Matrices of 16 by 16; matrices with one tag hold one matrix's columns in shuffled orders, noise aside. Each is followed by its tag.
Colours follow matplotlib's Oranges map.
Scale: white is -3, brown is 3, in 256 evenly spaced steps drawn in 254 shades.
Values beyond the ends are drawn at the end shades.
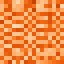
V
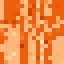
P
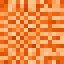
V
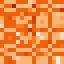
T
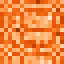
T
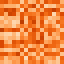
T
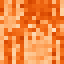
P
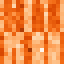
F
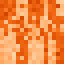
P
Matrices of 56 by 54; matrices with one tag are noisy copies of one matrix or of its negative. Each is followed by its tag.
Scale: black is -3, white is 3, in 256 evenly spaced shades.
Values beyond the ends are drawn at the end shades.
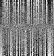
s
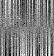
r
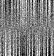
r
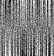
r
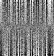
s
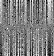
s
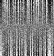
s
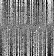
s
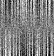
r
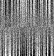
r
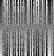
s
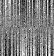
r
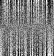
s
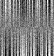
r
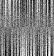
r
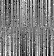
r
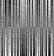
r
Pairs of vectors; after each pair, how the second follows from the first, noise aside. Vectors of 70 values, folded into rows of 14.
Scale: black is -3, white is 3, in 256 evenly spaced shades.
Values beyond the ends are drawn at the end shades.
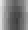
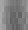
shrunk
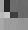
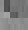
shrunk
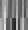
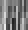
copied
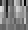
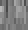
shrunk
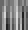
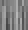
shrunk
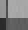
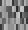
shuffled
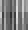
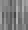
shrunk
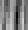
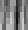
copied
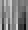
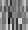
shuffled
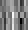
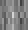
shrunk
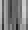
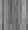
shrunk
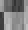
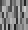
shuffled
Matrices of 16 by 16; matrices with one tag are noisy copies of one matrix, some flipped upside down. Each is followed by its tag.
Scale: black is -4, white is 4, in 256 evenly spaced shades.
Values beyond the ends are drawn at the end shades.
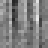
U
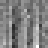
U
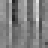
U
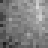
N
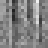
U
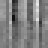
U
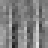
U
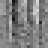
U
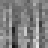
U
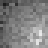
N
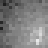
N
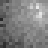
N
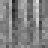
U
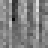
U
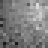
N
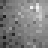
N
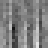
U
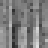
U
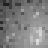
N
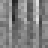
U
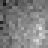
N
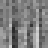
U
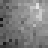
N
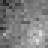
N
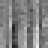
U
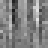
U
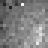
N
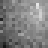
N
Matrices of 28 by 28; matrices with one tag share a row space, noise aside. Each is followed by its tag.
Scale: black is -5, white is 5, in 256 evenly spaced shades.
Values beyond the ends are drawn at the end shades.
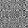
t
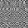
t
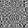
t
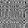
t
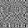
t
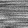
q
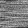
q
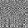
t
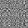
t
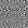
t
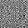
t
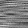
q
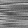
q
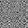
t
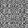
t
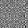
t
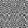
t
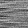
q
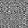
t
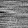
q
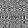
t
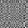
t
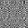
t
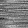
q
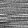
q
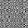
t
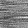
q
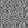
t
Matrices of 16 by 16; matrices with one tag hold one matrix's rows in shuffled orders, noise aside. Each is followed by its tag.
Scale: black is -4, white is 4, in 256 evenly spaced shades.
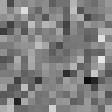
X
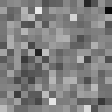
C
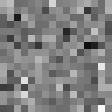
X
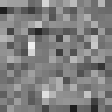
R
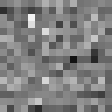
R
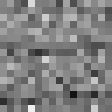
R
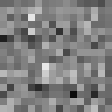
R
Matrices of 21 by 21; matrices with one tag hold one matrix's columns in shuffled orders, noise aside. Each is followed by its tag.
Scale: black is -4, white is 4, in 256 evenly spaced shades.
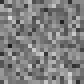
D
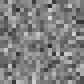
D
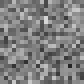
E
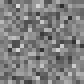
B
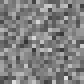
B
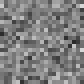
B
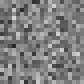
D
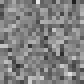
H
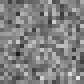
H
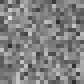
D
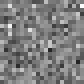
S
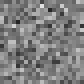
S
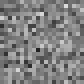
S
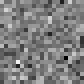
E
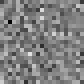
D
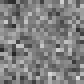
H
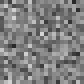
D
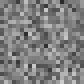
D
